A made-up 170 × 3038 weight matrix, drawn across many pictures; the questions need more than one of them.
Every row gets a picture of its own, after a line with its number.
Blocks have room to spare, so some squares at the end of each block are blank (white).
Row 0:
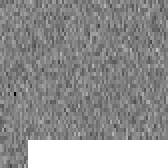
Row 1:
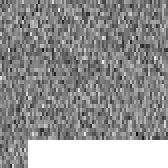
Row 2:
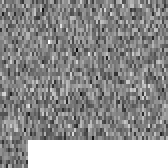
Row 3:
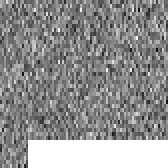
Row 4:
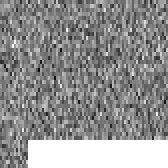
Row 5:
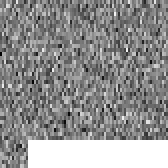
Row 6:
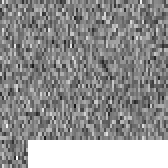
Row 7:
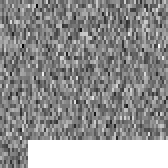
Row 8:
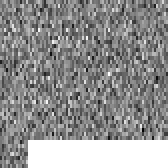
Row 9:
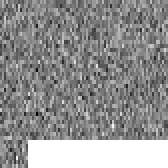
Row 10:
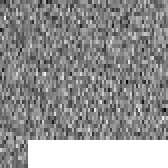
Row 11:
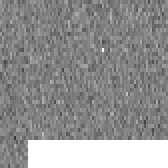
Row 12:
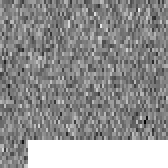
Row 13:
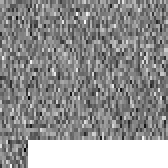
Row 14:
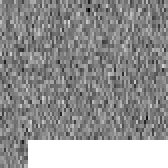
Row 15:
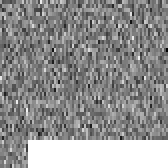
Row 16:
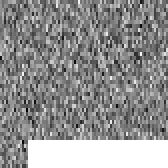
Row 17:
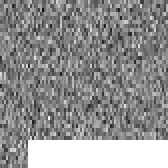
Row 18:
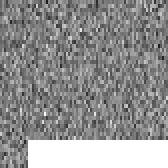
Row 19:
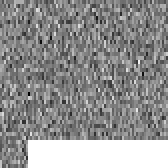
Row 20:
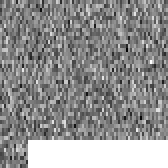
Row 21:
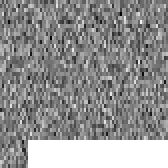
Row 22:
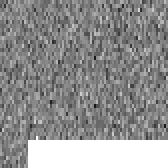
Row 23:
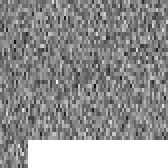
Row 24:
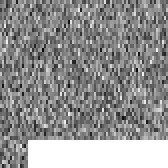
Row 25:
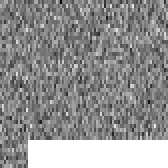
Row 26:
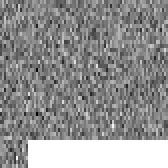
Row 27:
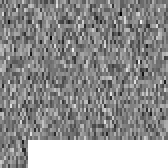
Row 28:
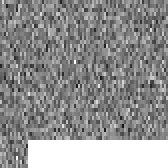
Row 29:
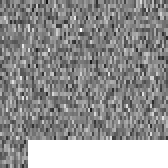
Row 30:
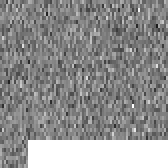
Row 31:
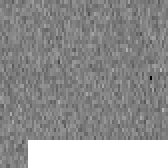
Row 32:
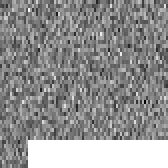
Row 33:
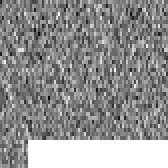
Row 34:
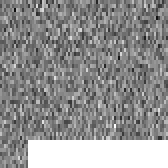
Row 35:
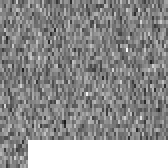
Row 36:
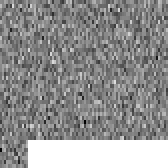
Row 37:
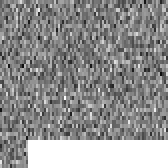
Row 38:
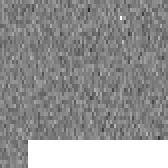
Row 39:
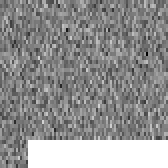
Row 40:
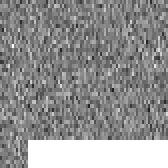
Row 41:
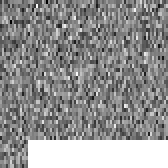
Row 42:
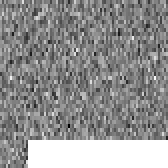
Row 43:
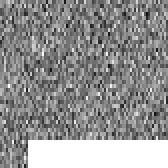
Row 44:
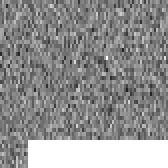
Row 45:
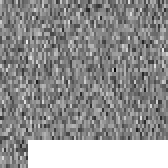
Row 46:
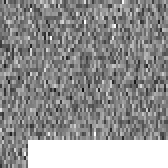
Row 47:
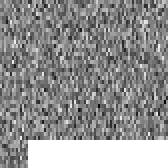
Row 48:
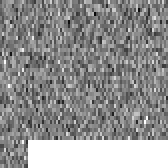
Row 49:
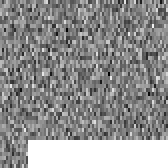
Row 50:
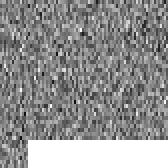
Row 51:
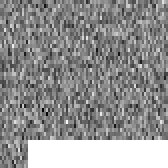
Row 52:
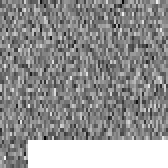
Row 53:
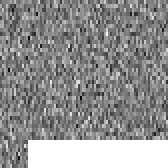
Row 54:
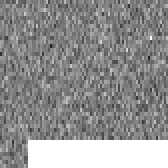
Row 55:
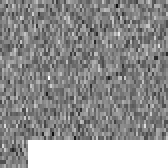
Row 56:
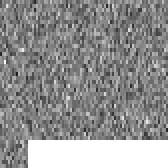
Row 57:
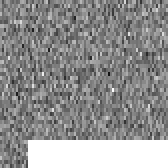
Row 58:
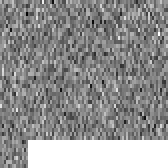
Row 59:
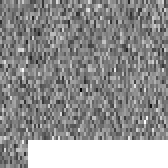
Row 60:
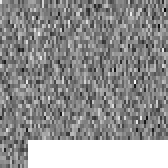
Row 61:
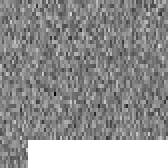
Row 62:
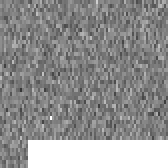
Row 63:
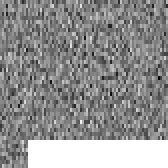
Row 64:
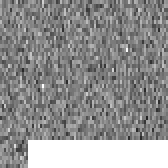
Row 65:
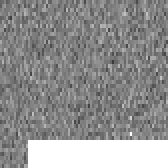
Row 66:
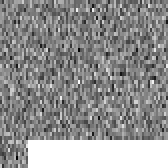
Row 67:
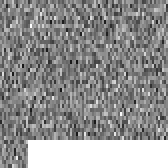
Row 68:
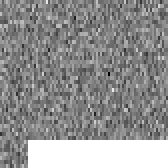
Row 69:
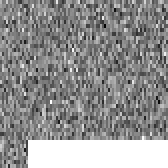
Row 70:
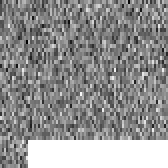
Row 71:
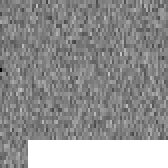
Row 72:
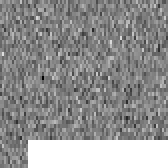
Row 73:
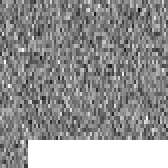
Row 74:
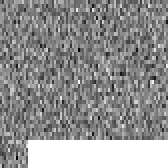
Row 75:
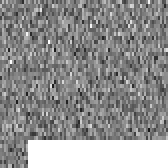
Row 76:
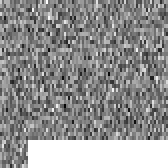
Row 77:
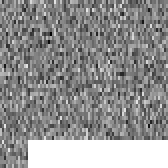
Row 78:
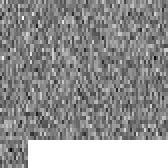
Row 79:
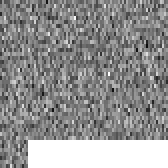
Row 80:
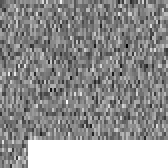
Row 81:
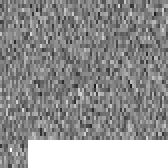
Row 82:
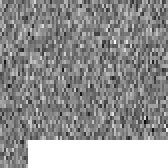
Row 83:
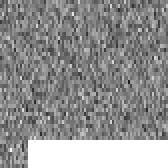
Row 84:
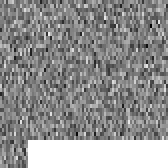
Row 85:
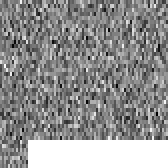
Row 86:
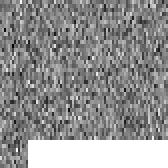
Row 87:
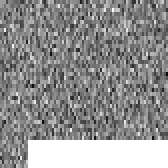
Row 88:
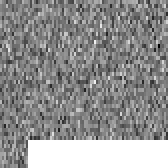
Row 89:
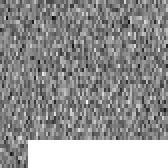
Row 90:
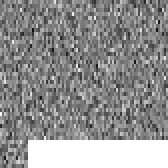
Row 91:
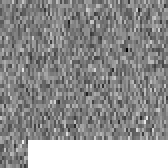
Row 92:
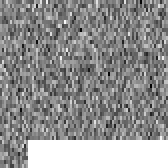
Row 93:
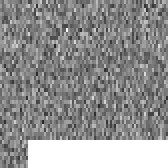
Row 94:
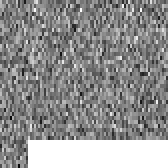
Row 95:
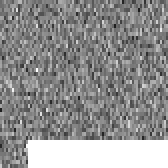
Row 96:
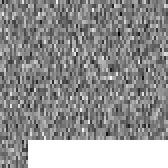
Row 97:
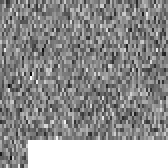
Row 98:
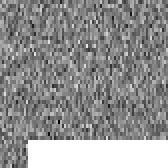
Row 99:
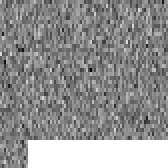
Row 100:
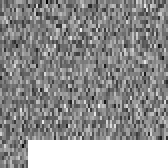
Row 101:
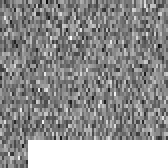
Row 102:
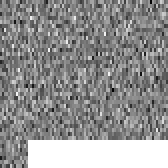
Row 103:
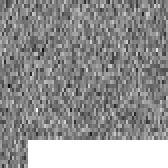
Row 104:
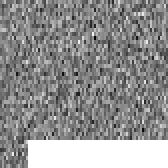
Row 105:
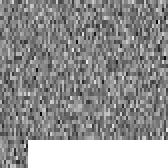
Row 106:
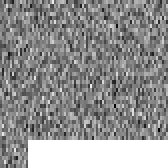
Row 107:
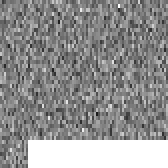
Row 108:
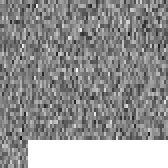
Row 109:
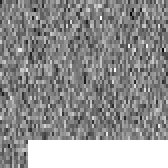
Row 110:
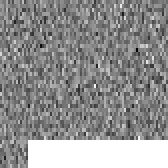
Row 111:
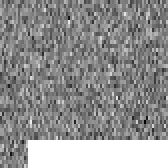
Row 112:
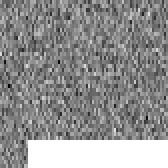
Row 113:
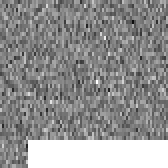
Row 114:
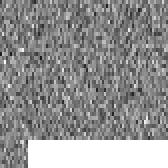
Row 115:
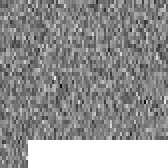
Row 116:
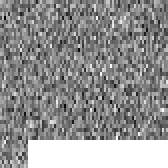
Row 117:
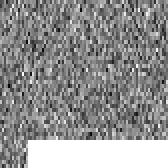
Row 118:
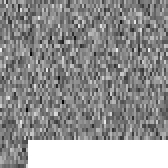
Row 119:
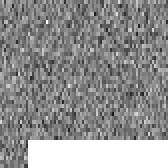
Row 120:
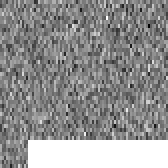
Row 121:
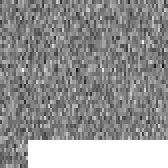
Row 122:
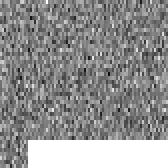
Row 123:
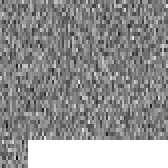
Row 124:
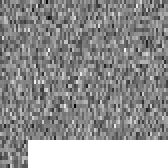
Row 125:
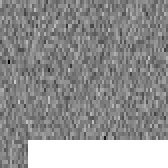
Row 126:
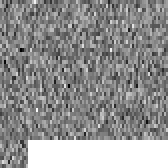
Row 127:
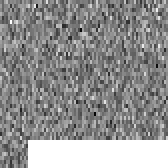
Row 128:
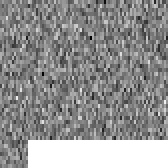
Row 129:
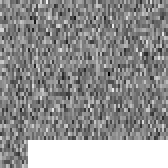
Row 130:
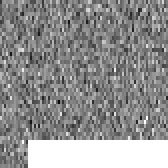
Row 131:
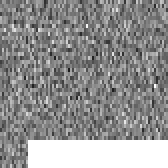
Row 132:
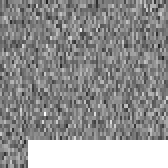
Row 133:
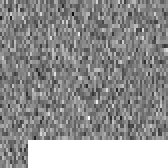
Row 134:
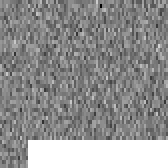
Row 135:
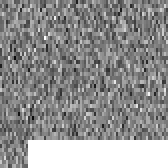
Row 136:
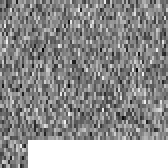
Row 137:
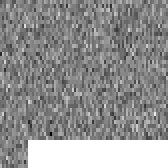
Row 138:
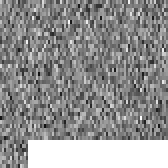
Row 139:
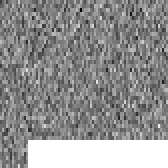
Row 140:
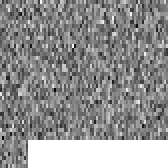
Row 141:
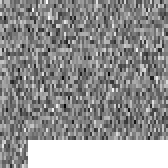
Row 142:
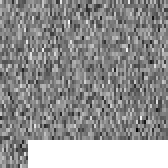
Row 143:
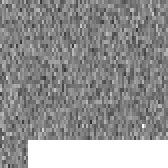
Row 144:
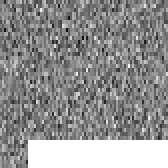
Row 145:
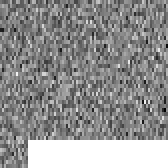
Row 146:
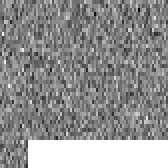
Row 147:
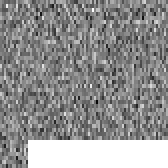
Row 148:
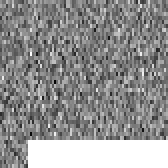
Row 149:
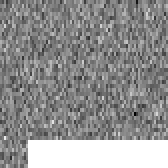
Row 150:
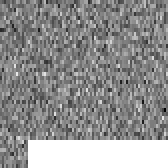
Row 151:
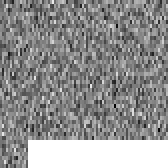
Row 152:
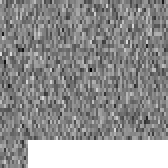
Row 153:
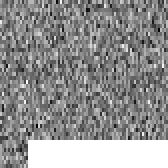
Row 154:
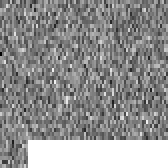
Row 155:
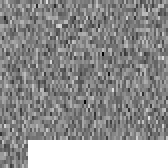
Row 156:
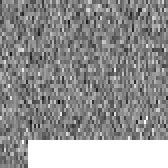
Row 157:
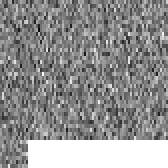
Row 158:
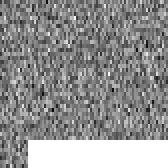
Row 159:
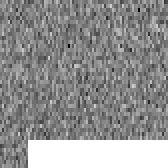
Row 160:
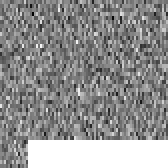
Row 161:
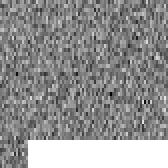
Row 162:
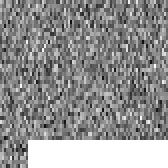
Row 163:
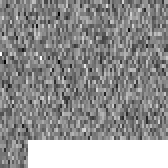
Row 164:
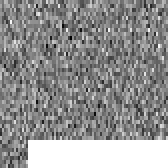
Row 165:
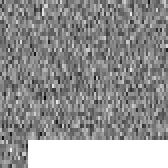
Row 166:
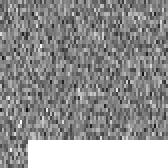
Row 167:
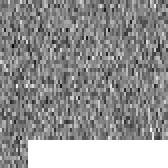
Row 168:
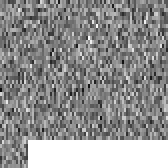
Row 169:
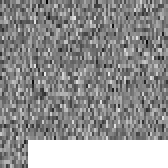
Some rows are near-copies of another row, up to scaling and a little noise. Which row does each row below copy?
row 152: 99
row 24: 136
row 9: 26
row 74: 66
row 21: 27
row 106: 151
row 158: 79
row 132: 18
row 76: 141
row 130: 156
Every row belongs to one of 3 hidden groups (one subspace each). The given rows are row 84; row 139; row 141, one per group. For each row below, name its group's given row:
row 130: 139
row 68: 141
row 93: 141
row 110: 84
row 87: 141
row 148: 84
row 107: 84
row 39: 141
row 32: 141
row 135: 84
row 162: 139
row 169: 141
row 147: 84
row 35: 139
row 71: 141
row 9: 84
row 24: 139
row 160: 84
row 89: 141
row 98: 84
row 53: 84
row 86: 141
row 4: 141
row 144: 141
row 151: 84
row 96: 84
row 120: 139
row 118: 84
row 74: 84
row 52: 84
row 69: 84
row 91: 139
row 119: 139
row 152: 139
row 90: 84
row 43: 139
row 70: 139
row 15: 84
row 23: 84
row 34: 141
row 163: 139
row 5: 139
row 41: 141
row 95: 84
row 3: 139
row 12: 139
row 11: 139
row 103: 139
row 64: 139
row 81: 84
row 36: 84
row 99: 139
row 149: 139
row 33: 139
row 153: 139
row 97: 139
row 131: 141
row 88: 84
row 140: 84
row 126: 139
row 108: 141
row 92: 141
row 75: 84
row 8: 141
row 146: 139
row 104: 141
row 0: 139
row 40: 141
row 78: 84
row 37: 84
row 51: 141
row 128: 141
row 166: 84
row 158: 141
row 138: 139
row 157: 141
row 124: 141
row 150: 141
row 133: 84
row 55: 84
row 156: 139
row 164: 141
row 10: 141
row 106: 84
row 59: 139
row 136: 139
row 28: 84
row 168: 84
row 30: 139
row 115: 141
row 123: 84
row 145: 141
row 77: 84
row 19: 84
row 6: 84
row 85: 141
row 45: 139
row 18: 141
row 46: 84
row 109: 139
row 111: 139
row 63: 84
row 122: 141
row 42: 84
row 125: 139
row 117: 139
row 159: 139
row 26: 84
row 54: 139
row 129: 141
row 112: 139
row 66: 84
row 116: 141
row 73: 139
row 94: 139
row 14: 139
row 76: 141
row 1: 84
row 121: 139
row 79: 141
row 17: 84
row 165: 84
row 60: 139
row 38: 141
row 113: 84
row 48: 139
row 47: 141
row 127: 141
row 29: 141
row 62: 141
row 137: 139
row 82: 139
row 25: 139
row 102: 141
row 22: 139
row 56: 139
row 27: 84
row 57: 141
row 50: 141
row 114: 139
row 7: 141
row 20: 139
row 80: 84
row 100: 141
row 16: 84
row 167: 141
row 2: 84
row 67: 84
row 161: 141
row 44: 84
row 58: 84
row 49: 141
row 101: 141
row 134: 141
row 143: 84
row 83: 84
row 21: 84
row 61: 141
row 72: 141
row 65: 139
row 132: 141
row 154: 139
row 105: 84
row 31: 139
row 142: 139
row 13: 84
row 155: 141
